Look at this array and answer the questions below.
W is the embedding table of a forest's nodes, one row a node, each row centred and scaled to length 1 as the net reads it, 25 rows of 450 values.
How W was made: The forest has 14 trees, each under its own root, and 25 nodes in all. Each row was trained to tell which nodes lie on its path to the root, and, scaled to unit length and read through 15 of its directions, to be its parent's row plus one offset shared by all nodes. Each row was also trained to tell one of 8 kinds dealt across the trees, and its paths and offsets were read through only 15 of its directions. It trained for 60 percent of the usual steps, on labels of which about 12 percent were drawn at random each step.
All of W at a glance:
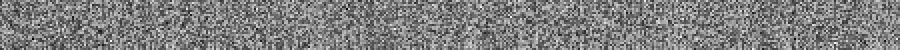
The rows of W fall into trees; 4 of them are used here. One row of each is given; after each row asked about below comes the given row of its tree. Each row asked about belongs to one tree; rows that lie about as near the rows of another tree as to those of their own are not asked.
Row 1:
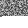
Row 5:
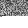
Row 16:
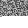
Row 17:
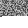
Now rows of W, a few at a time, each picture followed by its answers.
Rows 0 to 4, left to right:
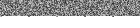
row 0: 5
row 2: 16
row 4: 16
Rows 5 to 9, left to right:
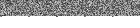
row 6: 1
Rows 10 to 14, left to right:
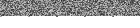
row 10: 17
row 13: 17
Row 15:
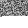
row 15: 1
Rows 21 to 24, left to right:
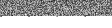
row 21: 5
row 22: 17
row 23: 5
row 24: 5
